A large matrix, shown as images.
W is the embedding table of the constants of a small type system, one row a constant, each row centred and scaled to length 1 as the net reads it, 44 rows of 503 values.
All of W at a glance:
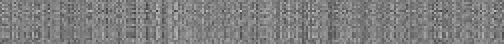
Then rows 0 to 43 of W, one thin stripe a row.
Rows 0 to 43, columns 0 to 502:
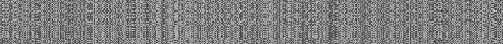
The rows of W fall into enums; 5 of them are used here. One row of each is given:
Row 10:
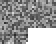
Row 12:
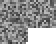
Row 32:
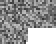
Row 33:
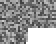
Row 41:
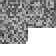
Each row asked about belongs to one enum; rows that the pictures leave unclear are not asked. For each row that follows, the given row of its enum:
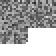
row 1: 10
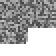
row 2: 33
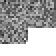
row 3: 41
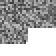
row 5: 32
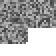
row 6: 12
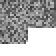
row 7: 41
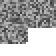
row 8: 12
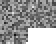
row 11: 10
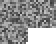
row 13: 12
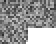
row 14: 41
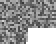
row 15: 33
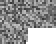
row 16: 32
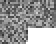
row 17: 41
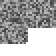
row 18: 12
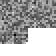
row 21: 10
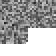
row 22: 10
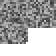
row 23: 12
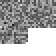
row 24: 10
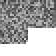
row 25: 41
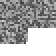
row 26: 33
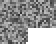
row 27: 12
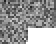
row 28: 41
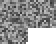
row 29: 12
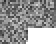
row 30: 41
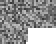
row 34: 32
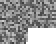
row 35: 33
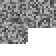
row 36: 12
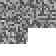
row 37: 33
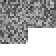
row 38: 41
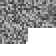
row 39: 32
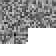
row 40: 10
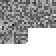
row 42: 10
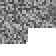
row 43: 32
